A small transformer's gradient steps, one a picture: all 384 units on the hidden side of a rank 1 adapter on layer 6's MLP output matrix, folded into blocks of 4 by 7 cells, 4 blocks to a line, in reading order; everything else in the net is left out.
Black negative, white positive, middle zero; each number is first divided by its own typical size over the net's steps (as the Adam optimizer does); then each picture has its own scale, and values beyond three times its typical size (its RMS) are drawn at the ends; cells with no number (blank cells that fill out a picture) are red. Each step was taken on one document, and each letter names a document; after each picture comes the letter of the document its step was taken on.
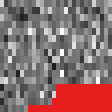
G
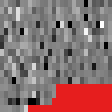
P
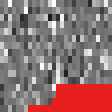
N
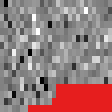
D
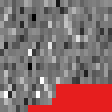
D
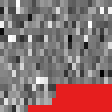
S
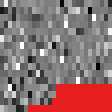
S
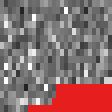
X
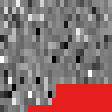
S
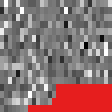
S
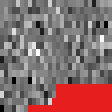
P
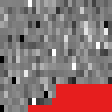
P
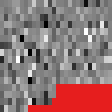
P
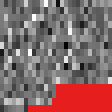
X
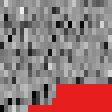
P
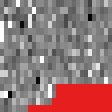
S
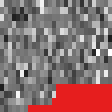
G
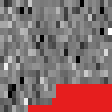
S
